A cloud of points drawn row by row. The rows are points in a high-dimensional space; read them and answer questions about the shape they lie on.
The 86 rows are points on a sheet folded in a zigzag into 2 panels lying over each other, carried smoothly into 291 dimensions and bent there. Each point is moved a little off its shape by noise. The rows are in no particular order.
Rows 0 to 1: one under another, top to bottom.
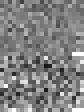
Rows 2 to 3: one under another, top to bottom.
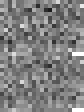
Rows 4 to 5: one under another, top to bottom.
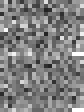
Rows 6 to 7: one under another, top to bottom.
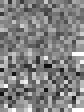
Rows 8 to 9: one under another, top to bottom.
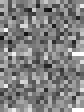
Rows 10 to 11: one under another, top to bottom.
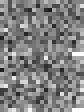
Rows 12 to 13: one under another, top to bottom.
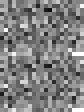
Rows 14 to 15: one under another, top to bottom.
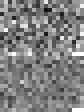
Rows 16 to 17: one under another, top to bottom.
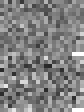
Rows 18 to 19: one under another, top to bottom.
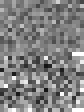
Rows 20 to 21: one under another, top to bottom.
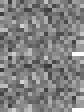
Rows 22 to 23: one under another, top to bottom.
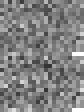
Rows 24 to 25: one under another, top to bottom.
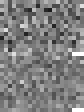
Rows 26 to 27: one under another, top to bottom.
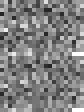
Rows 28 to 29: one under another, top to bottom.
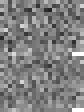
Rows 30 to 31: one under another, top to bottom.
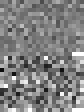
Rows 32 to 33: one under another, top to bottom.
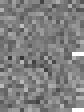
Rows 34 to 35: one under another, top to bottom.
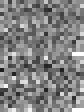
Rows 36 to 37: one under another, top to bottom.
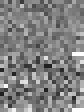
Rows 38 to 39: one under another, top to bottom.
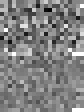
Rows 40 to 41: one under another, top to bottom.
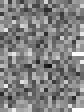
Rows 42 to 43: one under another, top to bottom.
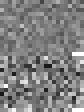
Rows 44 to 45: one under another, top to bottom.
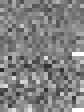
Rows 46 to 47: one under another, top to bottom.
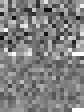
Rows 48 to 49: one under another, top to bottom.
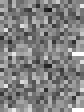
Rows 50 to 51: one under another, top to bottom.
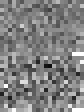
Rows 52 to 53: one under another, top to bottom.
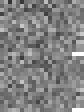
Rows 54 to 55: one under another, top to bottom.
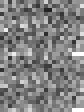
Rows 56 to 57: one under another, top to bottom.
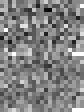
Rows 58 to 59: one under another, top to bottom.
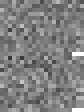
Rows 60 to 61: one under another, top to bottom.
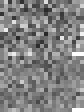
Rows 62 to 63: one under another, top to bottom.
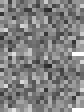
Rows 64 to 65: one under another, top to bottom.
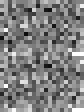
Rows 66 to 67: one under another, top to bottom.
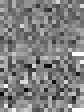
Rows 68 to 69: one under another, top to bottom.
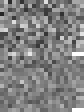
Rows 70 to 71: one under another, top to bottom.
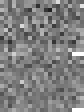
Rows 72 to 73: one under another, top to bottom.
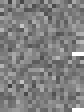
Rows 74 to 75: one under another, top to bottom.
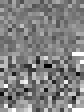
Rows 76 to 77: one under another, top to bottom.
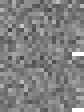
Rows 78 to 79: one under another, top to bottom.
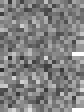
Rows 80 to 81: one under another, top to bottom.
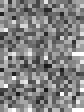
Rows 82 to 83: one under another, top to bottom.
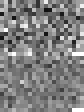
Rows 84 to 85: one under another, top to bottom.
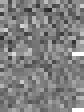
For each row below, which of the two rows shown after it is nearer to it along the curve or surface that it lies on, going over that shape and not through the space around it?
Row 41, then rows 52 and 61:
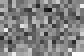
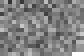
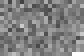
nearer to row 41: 61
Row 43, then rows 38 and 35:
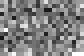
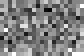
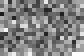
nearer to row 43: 35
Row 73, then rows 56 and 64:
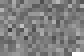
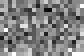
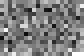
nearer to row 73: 56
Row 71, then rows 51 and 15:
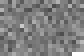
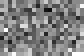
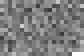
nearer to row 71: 15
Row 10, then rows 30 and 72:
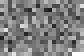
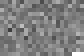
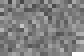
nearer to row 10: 72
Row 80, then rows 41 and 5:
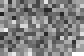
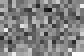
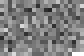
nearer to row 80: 5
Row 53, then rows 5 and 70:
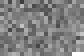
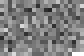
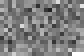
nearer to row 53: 70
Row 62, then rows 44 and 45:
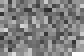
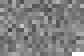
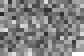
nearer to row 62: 45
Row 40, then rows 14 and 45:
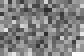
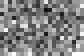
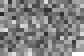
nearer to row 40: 14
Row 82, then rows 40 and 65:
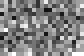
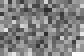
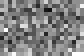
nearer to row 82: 65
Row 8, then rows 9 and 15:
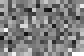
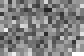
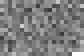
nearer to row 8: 15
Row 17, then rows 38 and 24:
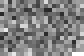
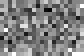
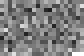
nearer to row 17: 24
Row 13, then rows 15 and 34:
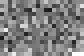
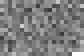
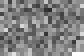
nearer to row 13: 15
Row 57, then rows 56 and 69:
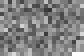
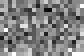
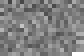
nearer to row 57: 56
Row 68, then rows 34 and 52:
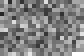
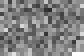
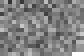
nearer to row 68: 52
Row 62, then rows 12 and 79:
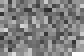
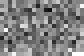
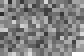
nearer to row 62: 79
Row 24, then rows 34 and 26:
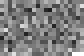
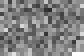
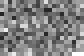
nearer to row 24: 26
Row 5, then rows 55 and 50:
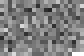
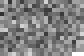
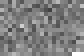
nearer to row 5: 55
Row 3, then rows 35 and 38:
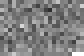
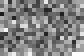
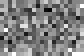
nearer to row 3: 38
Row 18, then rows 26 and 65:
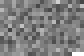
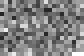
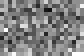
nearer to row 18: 65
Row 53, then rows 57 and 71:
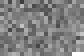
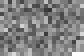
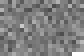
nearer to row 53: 57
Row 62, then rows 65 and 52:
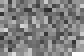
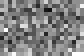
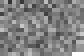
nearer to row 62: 52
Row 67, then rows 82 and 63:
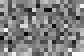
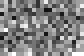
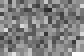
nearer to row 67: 82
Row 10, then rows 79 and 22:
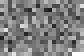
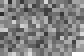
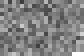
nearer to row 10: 79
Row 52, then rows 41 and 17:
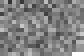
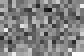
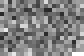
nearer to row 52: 17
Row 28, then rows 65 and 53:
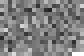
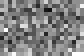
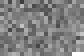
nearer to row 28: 65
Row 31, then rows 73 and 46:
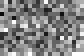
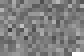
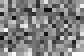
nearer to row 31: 46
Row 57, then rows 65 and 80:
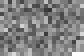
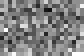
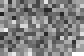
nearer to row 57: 65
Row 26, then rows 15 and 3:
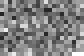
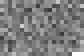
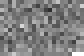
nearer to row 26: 15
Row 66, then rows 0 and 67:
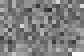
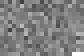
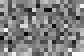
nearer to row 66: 0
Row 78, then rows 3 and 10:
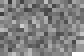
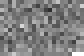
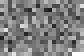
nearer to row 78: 10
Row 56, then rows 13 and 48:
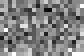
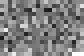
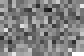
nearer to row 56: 48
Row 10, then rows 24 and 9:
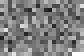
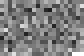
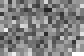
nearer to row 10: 24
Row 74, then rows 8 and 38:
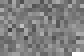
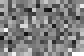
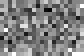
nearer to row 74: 38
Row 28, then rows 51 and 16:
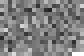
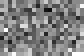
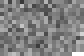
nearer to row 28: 51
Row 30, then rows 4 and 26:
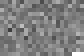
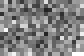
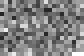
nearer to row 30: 4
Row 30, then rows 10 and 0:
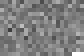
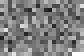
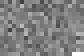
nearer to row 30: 0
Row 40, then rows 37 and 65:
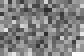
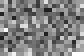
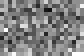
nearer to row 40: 65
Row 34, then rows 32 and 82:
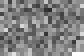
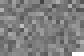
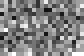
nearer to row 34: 82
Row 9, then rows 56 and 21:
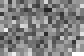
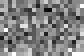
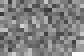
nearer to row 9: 56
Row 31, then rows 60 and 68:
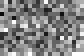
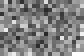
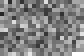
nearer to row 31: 68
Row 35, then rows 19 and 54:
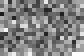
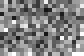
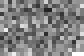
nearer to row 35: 19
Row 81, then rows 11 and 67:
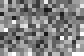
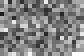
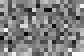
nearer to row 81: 11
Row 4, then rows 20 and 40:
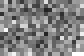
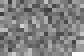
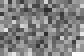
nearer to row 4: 40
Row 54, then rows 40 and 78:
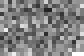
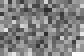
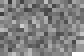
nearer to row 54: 40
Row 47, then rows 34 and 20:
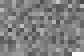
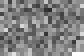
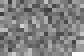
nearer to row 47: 34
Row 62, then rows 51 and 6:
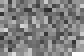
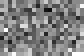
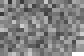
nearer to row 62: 6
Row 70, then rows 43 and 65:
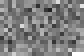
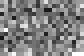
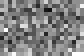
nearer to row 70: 65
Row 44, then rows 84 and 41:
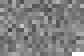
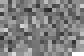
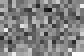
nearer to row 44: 41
